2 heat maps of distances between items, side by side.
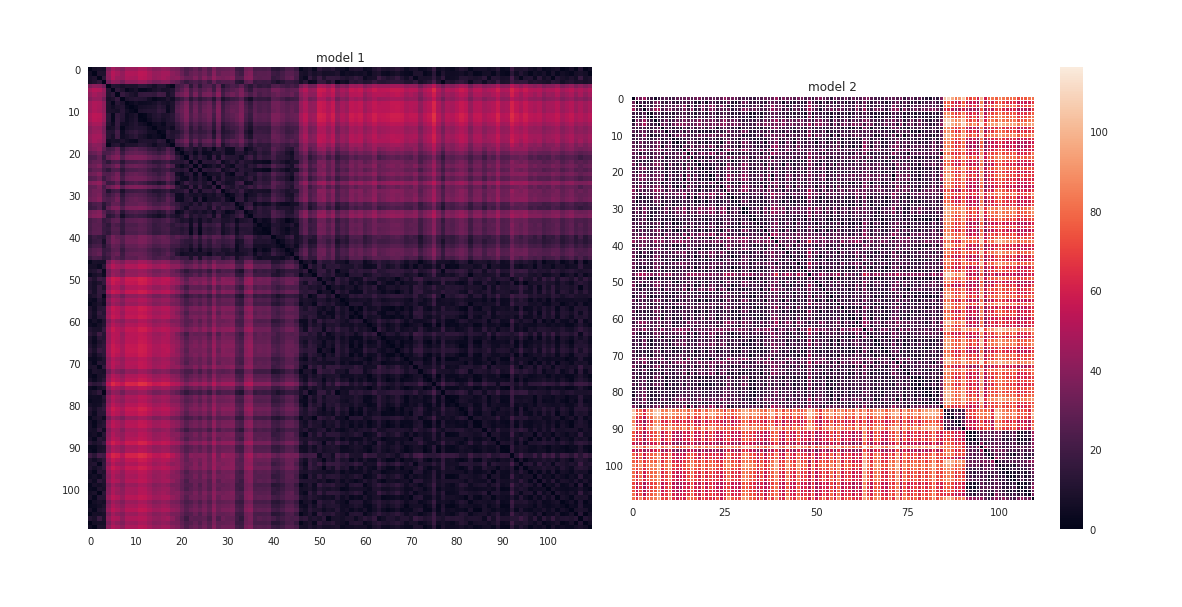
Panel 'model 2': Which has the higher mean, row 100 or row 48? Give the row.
100
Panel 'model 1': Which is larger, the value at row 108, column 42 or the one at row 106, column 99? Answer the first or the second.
the first
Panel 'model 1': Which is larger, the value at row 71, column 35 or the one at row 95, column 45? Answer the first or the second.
the first
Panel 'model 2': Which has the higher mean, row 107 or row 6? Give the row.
107
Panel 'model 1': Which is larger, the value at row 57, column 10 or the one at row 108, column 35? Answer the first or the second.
the first
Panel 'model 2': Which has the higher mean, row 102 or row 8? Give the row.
102
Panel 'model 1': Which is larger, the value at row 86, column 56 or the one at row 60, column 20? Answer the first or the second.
the second
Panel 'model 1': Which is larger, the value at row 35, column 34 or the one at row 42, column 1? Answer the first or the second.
the second
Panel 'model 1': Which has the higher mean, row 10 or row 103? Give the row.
10
